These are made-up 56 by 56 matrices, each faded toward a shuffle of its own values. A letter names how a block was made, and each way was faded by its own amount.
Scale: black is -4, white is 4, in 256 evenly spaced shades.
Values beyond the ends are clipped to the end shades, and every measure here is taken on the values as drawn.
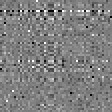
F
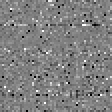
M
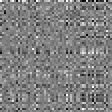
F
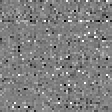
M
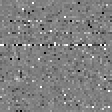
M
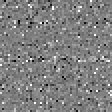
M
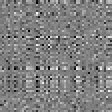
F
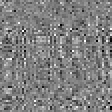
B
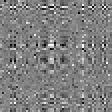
F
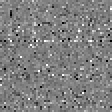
M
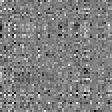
B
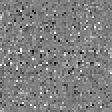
M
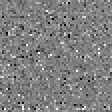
M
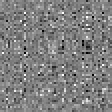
B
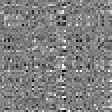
B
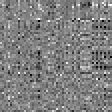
B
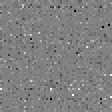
M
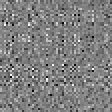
B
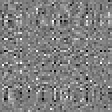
B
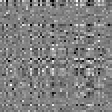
F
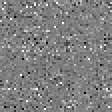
M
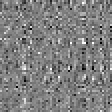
B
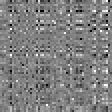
F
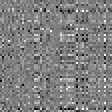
F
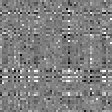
F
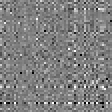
F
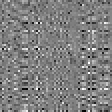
F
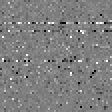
M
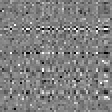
F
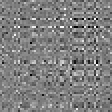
F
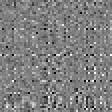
B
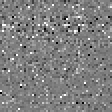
M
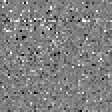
M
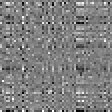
F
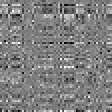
F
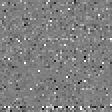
M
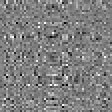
B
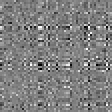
F
